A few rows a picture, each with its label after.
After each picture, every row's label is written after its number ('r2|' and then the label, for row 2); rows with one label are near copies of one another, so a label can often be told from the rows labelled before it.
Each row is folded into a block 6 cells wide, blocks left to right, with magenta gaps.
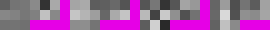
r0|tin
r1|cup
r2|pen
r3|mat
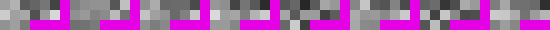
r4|cup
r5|tin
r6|cup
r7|cup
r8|pen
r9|cup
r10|pen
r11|cup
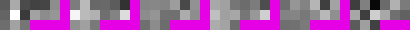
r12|mat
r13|cup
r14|tin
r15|cup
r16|tin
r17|pen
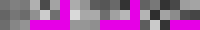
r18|tin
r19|cup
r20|pen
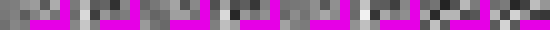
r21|tin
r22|mat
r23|tin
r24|mat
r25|tin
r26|mat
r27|pen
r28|pen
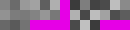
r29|tin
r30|pen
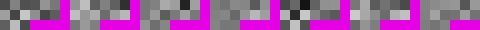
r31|pen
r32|cup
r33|tin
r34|tin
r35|pen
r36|cup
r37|tin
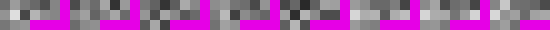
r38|mat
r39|tin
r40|pen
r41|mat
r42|pen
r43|cup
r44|cup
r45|cup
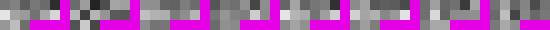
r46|cup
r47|pen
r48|cup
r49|tin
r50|cup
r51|cup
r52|mat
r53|mat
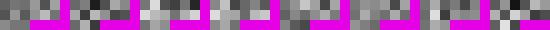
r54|tin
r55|pen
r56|cup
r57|cup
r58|tin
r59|tin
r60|mat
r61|pen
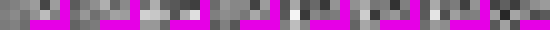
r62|tin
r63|tin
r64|cup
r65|tin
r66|mat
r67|mat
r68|mat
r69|pen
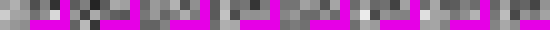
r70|cup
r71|pen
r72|tin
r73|mat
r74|tin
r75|mat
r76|cup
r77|mat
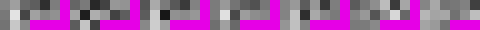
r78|mat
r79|pen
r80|mat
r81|mat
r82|mat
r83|tin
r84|cup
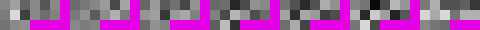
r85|mat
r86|tin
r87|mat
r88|pen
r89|pen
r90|pen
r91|cup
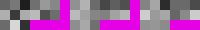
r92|pen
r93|cup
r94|cup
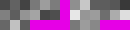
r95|pen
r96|cup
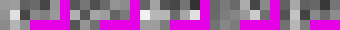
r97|mat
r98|pen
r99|cup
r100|tin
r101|mat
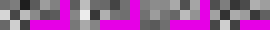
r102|pen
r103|mat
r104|tin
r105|pen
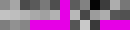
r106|cup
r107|pen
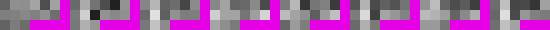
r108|tin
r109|mat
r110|mat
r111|cup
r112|cup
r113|mat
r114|cup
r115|mat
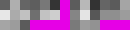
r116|cup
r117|mat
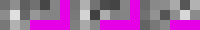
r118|mat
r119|mat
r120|tin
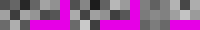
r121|pen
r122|pen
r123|tin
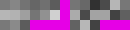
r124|cup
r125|pen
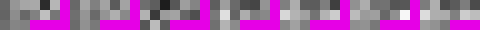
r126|tin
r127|tin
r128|pen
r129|mat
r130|cup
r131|cup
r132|cup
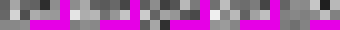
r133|mat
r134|cup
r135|pen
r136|cup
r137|tin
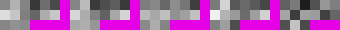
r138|cup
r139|cup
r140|cup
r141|cup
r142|pen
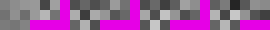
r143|tin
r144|pen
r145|pen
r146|pen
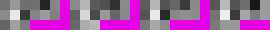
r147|mat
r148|mat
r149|mat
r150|mat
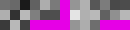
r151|pen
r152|cup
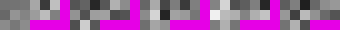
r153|tin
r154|pen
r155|mat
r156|cup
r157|pen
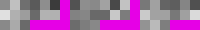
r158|cup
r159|tin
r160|cup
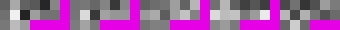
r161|mat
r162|mat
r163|tin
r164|cup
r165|pen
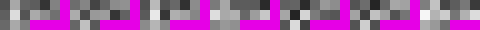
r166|mat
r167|pen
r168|mat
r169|cup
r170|pen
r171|pen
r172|cup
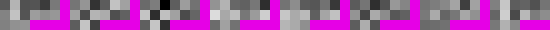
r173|mat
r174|pen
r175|pen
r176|cup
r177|cup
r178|pen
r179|tin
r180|mat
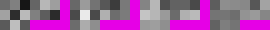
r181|pen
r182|mat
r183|cup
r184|tin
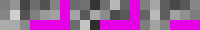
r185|mat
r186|pen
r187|mat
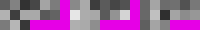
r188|pen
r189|cup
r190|mat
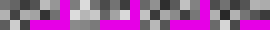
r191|pen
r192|cup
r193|pen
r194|pen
